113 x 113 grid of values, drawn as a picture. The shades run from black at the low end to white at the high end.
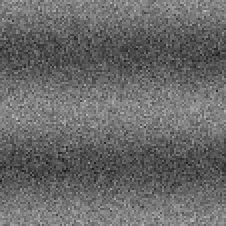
Slope: none. Histogram: bell-shaped. Stripes: horizontal, repeating 2 times. Seam: none. Odd rows or columns: none.
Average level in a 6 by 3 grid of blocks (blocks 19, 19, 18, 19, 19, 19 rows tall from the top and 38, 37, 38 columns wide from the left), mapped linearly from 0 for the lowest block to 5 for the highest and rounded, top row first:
444
000
555
444
000
555
